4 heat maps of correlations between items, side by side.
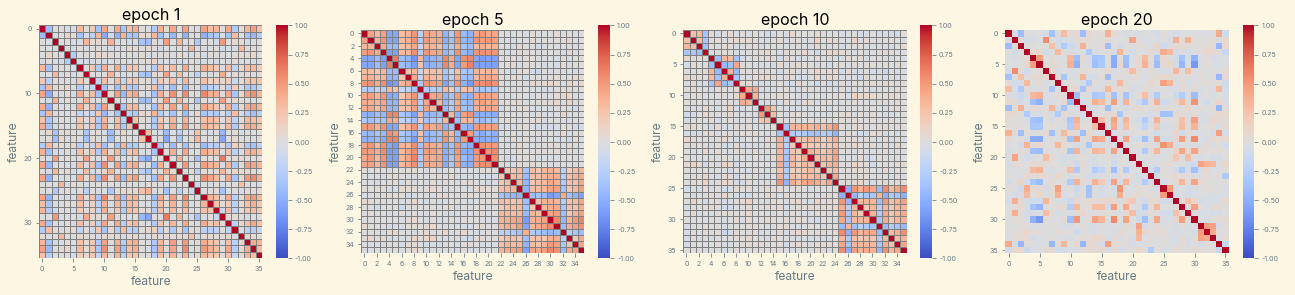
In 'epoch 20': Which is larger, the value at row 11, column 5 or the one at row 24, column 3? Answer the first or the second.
the second
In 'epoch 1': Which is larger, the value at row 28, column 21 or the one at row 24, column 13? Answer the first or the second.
the first
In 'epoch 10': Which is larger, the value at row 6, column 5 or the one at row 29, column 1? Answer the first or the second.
the second
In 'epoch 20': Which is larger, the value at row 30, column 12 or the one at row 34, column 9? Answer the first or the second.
the second
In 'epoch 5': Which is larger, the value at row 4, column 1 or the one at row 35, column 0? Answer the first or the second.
the second
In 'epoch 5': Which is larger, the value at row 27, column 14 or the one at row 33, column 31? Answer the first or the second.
the second
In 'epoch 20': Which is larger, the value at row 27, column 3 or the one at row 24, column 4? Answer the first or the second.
the first
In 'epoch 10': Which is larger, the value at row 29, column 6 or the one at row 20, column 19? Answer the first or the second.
the second
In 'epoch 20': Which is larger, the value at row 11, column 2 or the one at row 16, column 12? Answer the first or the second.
the first
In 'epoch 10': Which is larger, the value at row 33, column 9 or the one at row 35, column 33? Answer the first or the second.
the second
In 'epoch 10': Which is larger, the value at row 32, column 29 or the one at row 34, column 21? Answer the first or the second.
the first
